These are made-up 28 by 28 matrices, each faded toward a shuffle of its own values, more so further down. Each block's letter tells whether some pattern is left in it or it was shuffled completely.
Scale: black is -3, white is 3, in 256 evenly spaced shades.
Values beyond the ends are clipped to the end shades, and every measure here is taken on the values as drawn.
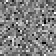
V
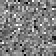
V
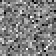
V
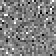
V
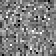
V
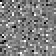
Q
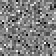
V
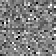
Q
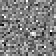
Q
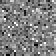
V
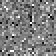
Q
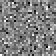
V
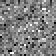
V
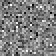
V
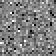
V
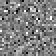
Q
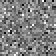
V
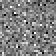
V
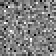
V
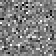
V
